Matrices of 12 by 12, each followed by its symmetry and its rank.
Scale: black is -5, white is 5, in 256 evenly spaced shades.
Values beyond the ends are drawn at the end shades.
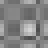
symmetric, rank one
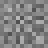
symmetric, rank two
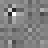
symmetric, rank two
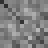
symmetric, full rank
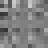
antisymmetric, rank two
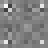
symmetric, rank two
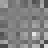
symmetric, rank two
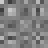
symmetric, rank two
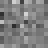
antisymmetric, rank two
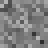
symmetric, full rank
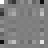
symmetric, rank one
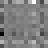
antisymmetric, rank two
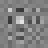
symmetric, rank two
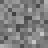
symmetric, full rank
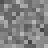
symmetric, full rank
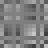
symmetric, rank one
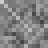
symmetric, full rank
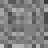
antisymmetric, rank two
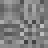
antisymmetric, rank two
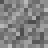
symmetric, full rank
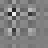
symmetric, rank one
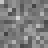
symmetric, full rank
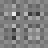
symmetric, rank one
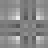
symmetric, rank one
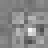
symmetric, rank two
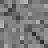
symmetric, full rank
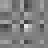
symmetric, rank one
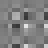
symmetric, rank one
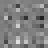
antisymmetric, rank two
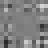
antisymmetric, rank two
